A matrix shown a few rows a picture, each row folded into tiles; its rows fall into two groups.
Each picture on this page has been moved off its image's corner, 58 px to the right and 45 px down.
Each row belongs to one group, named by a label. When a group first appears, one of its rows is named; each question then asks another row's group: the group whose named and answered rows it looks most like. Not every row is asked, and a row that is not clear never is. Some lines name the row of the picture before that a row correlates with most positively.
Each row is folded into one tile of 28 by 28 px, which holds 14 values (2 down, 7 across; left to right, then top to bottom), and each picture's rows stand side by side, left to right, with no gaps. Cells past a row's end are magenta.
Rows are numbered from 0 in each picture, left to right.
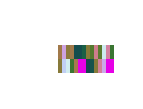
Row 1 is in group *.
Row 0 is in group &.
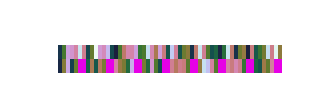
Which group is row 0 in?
*
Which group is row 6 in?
&
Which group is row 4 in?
&
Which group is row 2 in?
*
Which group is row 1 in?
*
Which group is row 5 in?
&
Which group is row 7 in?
*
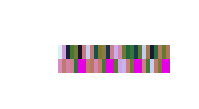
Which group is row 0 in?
&
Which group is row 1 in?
&
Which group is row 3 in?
&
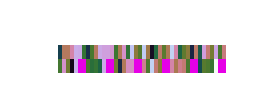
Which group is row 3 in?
&
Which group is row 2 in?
*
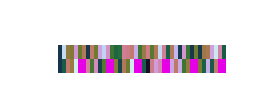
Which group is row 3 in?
*
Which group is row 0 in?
*
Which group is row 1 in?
*
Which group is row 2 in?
*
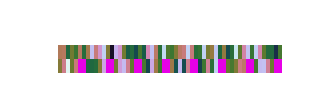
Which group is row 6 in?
*
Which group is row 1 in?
*
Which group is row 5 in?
*
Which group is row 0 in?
&
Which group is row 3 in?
*
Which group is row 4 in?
*
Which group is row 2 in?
&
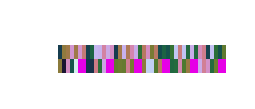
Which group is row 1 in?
*
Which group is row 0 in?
*
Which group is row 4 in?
*
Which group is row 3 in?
&
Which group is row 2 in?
*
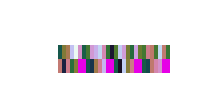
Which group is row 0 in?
*
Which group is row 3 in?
*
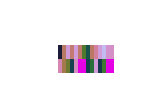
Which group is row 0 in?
*
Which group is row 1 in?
*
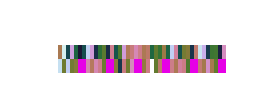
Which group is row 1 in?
&
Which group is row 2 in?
*
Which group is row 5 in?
&
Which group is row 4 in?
&
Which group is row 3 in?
&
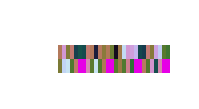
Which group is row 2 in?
*
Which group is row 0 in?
&
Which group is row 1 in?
&
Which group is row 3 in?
*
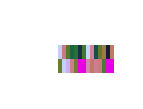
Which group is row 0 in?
&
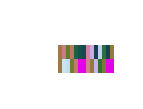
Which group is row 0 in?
&
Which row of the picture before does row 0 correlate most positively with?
0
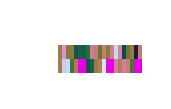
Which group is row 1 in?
*
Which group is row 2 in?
&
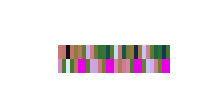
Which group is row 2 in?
&
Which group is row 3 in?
&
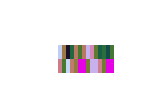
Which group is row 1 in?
&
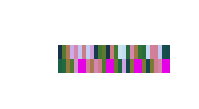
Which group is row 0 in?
*
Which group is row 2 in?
*
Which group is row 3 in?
*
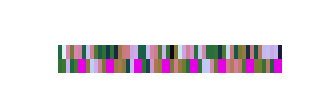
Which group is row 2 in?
*
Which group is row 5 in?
&
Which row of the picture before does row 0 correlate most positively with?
2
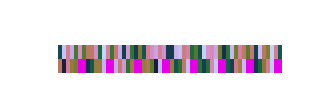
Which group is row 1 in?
*
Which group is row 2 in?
&
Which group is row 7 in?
*
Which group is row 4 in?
*
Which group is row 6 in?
*
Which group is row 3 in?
*
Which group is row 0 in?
*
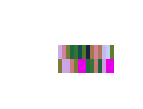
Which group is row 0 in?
&
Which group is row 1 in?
*
